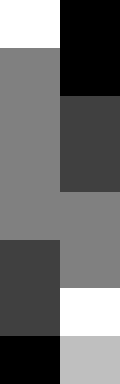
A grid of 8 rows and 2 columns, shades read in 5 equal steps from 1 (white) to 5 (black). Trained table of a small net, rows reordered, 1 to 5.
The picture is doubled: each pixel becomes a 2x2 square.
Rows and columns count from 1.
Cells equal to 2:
1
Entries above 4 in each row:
1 1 0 0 0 0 0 1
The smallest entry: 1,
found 2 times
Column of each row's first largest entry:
2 2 2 2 1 1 1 1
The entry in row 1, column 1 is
1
